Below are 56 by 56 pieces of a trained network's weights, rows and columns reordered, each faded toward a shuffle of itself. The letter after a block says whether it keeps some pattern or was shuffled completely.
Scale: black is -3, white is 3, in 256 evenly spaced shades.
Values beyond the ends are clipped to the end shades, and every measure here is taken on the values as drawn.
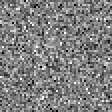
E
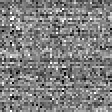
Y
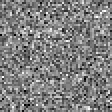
Y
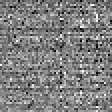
Y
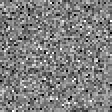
E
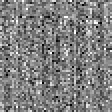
Y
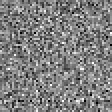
Y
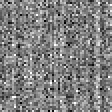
Y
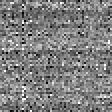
Y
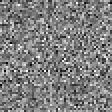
Y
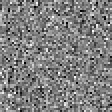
E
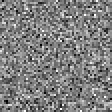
E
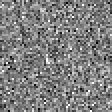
E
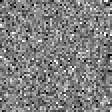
E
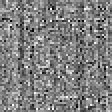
Y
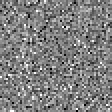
E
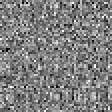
Y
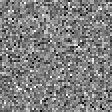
E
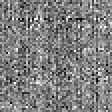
Y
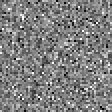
E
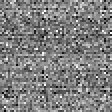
Y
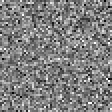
E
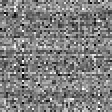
Y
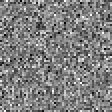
Y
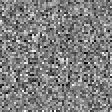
Y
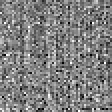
Y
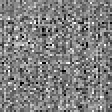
Y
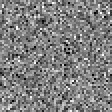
E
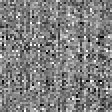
Y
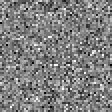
E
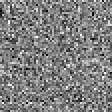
Y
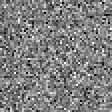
E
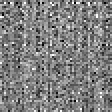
Y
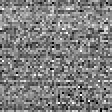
Y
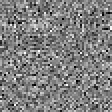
Y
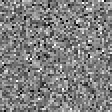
E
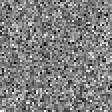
E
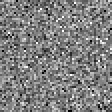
E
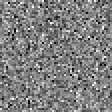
E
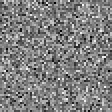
E
